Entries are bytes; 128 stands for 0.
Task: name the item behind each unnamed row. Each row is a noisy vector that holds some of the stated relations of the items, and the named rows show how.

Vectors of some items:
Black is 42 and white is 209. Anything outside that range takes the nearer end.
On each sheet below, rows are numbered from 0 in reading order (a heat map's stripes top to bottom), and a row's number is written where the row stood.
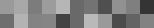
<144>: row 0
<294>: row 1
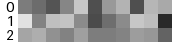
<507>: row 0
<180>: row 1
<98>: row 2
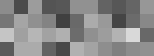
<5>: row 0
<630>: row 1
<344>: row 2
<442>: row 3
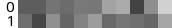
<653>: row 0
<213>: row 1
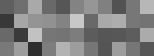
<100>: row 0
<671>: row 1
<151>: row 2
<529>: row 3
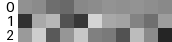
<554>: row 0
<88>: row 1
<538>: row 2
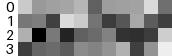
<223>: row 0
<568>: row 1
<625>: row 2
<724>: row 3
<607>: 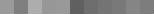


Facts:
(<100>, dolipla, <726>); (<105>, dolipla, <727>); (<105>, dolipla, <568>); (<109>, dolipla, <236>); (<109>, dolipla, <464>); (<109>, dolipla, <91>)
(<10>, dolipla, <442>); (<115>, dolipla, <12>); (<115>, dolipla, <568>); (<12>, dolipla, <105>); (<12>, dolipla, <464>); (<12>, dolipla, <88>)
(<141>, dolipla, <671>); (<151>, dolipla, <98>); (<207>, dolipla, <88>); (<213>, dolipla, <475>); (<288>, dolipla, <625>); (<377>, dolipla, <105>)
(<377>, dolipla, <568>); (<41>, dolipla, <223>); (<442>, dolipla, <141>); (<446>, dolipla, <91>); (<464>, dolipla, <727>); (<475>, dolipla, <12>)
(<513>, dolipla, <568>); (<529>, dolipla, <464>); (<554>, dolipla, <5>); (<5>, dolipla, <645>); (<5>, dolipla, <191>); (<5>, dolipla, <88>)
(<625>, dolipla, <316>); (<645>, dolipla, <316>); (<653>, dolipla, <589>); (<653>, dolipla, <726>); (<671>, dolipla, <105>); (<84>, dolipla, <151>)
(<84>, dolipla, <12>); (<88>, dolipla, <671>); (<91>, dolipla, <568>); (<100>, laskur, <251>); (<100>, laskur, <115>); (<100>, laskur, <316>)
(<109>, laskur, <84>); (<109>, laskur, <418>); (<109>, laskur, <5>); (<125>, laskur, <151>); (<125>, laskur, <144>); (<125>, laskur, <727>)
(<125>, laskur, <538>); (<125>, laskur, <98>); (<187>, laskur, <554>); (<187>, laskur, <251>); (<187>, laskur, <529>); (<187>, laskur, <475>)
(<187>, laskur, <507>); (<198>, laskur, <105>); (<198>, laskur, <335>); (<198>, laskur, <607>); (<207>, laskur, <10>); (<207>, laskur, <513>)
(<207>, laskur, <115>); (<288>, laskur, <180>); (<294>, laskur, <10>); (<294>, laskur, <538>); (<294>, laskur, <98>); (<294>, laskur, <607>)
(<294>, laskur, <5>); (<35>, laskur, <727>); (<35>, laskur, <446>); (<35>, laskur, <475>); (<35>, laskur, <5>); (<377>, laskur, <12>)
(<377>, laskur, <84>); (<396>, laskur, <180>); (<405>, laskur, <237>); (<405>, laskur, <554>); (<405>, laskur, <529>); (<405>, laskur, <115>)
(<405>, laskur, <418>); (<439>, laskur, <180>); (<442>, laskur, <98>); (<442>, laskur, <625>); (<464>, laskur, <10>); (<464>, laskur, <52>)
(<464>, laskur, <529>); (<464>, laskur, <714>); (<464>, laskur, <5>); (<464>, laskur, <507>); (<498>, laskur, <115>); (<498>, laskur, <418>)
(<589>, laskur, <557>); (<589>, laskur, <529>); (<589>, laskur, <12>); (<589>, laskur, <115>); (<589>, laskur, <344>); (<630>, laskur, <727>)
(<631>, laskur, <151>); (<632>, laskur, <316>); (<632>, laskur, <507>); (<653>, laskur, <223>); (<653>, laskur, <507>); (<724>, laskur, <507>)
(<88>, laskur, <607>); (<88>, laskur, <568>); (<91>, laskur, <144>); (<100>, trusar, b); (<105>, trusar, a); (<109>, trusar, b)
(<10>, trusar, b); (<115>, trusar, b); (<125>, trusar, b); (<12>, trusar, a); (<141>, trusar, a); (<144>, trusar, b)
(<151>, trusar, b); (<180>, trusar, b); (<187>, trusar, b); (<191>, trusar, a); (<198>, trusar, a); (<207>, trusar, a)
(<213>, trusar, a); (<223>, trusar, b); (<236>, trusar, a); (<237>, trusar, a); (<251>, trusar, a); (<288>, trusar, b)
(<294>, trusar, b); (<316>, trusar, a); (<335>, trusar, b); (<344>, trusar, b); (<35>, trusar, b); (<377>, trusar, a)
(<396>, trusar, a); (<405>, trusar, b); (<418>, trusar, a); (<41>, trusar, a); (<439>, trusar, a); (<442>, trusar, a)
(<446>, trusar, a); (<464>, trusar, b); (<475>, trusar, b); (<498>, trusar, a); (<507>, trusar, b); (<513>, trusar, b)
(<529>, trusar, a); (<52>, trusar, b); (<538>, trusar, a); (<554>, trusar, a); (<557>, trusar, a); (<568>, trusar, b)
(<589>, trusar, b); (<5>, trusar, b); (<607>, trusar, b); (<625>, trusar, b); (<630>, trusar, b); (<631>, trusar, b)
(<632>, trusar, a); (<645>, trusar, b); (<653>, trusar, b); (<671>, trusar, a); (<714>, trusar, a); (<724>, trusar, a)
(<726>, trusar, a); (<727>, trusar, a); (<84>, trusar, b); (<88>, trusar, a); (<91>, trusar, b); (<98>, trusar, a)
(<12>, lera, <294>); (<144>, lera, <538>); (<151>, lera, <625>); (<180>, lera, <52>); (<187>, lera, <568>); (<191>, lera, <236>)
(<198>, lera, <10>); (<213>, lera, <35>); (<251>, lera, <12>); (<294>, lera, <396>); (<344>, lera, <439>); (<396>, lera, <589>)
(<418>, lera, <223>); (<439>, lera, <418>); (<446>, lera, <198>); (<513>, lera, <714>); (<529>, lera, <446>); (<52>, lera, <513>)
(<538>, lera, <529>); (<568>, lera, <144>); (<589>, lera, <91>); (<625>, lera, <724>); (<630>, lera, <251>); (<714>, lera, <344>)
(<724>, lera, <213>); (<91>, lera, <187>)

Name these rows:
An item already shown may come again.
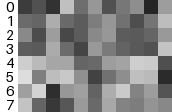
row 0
<91>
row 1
<100>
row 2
<5>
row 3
<109>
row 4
<439>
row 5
<180>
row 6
<251>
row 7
<316>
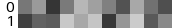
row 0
<529>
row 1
<105>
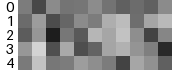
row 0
<84>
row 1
<632>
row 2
<12>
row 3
<396>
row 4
<198>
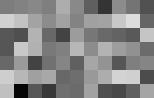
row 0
<10>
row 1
<418>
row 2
<109>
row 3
<141>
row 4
<187>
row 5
<439>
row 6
<645>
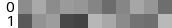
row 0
<727>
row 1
<207>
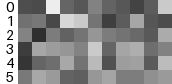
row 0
<35>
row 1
<568>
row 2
<475>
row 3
<671>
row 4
<377>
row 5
<498>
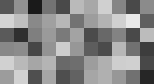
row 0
<12>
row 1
<714>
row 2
<115>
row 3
<446>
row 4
<439>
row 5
<396>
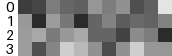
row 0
<464>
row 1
<288>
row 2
<144>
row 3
<513>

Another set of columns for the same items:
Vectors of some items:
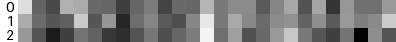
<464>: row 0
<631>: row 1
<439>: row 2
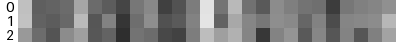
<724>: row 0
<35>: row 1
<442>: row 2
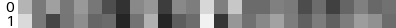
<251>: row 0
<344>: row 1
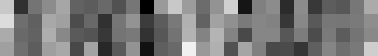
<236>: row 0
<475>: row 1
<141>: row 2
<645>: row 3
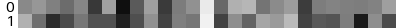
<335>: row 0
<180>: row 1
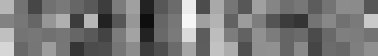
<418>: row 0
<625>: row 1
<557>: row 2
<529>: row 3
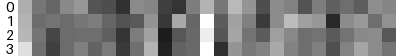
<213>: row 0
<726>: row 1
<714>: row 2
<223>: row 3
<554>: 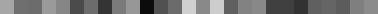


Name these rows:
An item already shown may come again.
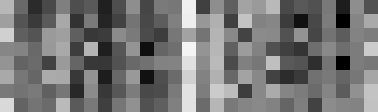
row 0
<180>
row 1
<288>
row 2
<377>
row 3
<625>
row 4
<396>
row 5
<5>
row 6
<198>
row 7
<187>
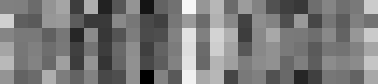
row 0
<625>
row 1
<377>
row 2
<198>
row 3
<538>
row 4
<144>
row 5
<316>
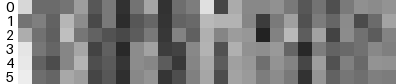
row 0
<507>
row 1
<88>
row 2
<727>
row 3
<84>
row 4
<109>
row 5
<115>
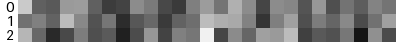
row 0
<377>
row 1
<88>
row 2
<180>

